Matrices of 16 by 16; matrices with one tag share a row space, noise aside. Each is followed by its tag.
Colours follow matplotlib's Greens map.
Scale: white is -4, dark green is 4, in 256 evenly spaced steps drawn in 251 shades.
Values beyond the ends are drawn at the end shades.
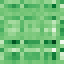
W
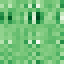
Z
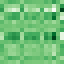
W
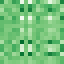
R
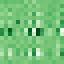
Z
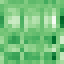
W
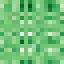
R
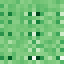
Z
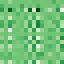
Z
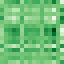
W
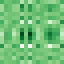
R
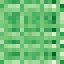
W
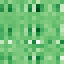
Z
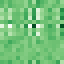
Z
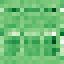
W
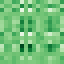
R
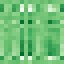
R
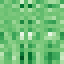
R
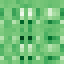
R
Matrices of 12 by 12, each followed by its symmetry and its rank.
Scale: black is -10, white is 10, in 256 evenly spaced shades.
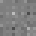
symmetric, rank two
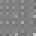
symmetric, rank two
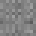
neither, rank two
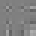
symmetric, rank one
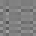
neither, rank one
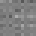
neither, rank two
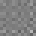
symmetric, rank two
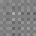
symmetric, rank two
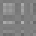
symmetric, rank one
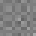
symmetric, rank two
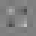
symmetric, rank one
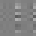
neither, rank one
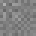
symmetric, rank two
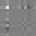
symmetric, rank one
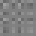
symmetric, rank one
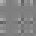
symmetric, rank one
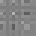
symmetric, rank two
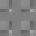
symmetric, rank one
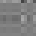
neither, rank one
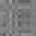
neither, rank two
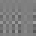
neither, rank one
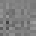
neither, rank two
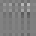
neither, rank one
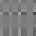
neither, rank one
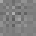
symmetric, rank two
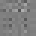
neither, rank two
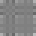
symmetric, rank one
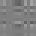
neither, rank one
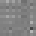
neither, rank two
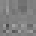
neither, rank two
